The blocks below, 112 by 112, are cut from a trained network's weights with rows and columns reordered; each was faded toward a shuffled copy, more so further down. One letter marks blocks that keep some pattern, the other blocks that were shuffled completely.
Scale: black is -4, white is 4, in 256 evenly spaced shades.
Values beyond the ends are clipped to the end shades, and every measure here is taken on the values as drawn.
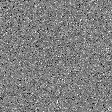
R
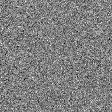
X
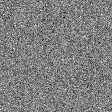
R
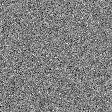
R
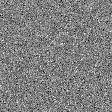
R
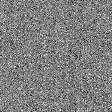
X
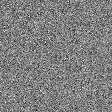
R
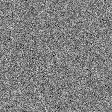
R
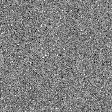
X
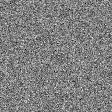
X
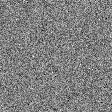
R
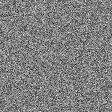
R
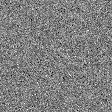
R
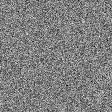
R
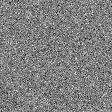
R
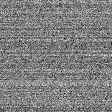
X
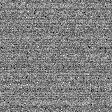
X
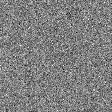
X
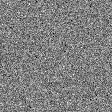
R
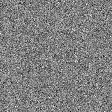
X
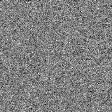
X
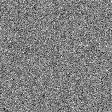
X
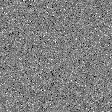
R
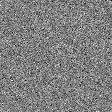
R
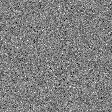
R
